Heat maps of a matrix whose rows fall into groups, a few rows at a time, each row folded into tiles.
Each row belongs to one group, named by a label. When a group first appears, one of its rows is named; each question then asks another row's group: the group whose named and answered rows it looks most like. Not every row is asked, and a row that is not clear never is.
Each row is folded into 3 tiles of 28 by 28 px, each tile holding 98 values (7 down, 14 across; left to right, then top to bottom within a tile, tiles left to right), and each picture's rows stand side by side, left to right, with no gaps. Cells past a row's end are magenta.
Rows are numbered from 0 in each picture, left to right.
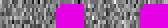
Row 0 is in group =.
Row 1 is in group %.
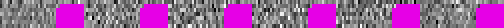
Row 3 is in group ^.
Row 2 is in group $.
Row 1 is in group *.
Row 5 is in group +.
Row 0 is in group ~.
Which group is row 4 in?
=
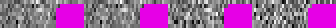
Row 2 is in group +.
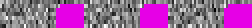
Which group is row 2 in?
$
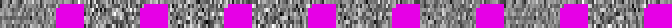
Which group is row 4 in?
*
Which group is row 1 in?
^
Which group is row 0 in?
~
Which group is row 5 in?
*
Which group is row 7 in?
$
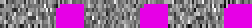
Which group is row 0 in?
^
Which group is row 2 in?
^
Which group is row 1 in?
%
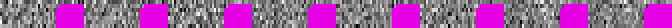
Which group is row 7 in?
+
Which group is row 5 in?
$
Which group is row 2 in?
^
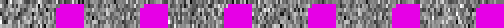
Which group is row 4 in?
*
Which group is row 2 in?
=
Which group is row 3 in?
$
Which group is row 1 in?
*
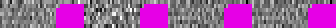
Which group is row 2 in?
=
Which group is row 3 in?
=
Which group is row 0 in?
~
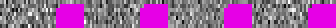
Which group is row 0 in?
^
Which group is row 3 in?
+
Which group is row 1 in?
=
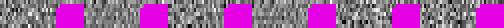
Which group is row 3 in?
~
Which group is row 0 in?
^
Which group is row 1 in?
~
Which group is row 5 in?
*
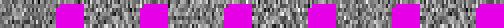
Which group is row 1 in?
$
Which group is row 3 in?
^
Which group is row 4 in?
%
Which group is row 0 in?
=
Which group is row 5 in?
$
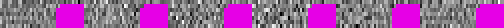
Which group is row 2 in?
%
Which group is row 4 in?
^
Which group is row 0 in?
=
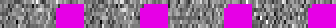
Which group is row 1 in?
+
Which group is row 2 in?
~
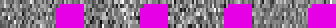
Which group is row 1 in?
+
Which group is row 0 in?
%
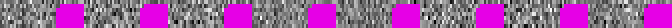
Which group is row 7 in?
+
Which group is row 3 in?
%
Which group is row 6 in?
^
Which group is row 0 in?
%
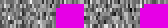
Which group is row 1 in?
$
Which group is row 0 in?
%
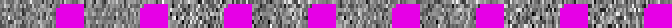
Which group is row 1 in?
~
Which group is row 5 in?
+
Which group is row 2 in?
*
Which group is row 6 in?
$
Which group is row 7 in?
^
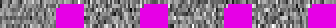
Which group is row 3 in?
$
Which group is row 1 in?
$
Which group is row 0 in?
~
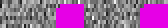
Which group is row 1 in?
%
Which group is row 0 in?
~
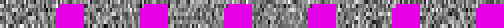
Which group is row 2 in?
~
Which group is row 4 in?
*
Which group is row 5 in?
$
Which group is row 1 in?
^
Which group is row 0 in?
$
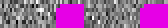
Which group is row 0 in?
+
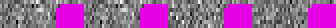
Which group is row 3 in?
=
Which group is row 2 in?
%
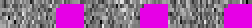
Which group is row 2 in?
=
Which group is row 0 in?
*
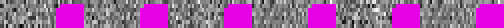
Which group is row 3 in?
~
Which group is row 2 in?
%
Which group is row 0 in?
^
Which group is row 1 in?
*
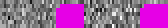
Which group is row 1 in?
^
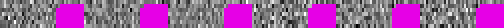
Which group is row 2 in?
~
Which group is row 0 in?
%
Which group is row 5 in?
^
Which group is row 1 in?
=
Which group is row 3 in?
*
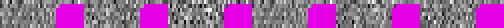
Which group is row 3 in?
~
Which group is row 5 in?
%
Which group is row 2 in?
+
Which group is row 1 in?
*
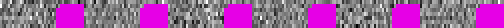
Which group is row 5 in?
~
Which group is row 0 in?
=
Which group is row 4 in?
^
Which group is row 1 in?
~
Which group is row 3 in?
%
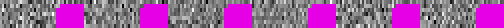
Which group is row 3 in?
~
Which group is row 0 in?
*
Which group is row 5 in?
*
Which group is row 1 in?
=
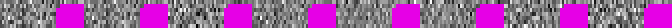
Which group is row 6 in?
$
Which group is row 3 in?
%
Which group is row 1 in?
%
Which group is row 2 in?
$
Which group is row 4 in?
~
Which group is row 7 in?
^
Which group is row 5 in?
=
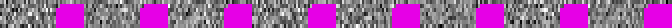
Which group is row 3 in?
^
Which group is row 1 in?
+
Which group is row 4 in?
$
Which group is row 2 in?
=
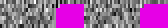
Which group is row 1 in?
$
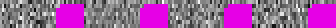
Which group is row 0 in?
*
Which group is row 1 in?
~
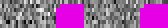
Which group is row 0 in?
+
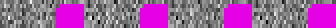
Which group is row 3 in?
*
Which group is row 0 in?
%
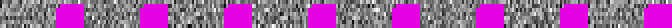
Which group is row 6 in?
^
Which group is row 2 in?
^
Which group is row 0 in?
~
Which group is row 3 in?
$
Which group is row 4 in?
+
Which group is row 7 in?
~
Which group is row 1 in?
%
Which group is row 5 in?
%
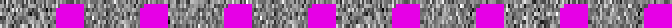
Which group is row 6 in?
*
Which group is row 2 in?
~
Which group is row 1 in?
%
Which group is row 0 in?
$
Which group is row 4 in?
$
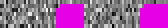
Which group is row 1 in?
$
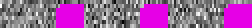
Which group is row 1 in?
*
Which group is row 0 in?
=
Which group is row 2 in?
^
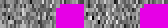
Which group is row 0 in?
*
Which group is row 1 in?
*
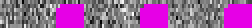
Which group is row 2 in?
*
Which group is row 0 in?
=
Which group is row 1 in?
+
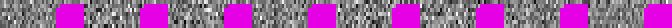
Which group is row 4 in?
*
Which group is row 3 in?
%
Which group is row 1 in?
^
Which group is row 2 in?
+
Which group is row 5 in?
=
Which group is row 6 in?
*
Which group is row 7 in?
~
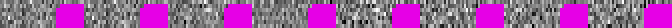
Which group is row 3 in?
=
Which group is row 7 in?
^
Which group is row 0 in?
%
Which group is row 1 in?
%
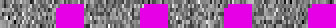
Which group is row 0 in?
*
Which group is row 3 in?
=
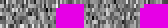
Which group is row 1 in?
*
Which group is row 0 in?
$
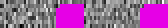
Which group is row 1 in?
~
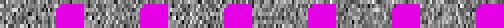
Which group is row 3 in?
~
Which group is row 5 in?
=
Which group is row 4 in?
+
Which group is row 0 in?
$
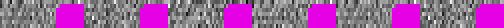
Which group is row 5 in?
%
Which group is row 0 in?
~
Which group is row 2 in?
=
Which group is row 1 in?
%
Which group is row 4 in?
~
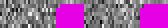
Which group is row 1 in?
+
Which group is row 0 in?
^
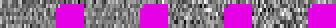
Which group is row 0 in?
=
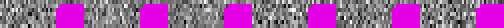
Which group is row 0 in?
$
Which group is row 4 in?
%
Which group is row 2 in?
+
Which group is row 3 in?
+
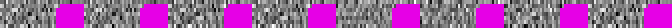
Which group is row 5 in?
~
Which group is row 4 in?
~
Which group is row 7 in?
$
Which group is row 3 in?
$
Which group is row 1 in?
$
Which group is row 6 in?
^
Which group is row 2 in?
$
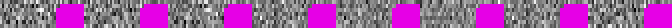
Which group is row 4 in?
*
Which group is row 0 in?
+
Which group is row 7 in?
$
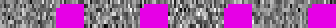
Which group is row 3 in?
=
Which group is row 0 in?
*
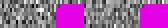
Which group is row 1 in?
~
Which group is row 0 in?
+
